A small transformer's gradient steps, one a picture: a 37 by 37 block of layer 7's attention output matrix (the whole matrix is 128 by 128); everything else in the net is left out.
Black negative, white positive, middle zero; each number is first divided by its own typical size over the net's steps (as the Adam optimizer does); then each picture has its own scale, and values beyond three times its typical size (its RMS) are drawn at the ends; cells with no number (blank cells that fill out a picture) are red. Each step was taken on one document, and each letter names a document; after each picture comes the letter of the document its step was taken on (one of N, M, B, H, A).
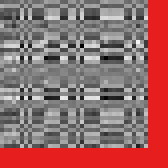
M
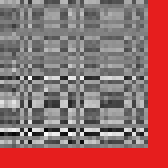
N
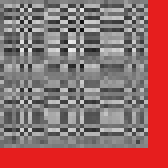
M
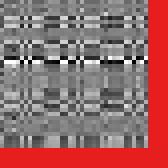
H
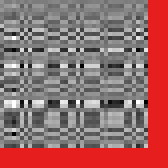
H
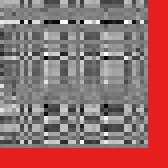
H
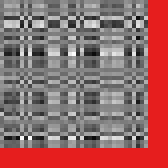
M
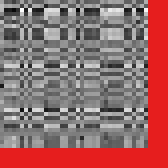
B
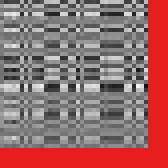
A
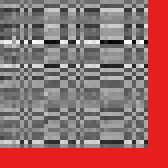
B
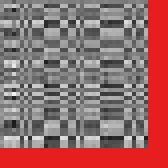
B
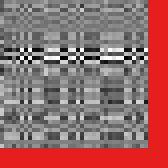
H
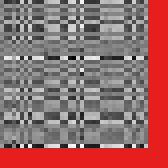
M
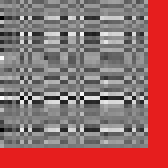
M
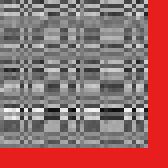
A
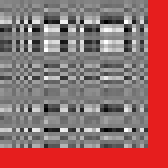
H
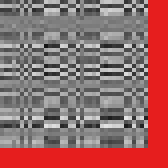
B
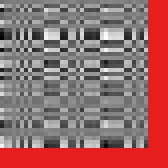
B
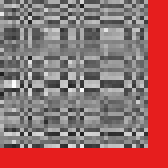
N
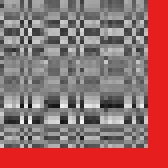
H
